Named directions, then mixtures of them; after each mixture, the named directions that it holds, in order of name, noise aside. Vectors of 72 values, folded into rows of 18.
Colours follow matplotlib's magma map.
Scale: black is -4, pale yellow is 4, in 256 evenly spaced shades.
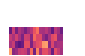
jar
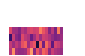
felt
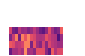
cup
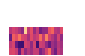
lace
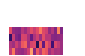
felt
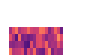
cup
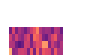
jar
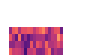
cup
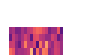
felt, jar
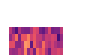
cup, jar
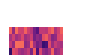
jar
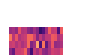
cup, felt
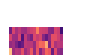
cup, jar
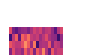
cup, felt
